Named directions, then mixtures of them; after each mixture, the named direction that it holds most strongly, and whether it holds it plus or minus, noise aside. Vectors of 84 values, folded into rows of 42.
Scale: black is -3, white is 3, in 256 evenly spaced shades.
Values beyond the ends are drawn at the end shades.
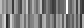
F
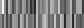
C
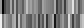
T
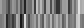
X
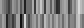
X, plus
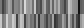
X, minus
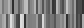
F, plus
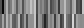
C, minus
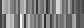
X, minus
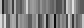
T, plus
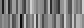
C, minus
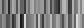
X, plus
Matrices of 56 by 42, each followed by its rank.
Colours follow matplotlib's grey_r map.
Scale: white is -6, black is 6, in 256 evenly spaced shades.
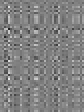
two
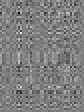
three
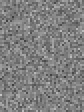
full rank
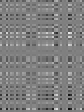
one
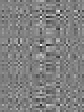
three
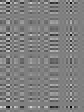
one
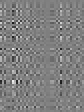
two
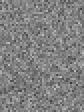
full rank
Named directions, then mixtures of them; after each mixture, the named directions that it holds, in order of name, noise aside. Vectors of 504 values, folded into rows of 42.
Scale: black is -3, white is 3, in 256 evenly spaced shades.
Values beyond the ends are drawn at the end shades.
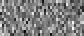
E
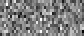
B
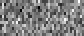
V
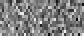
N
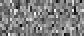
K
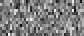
K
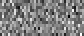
E, K, V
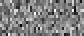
K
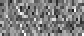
E, K, N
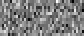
B, E, K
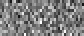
B, N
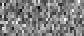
V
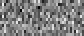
E, V
